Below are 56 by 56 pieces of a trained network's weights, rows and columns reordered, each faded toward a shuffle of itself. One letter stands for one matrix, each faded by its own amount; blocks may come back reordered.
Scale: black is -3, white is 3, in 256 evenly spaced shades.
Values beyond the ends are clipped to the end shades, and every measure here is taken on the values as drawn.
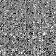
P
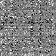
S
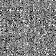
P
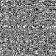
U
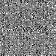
P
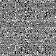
S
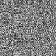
U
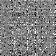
S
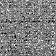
S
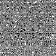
S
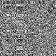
U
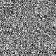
U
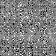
S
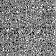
P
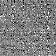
S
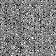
P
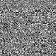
U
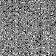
P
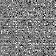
S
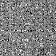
P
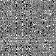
S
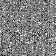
P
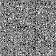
P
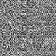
U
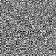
U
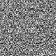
U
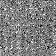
P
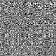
U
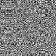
U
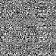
U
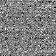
S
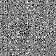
P
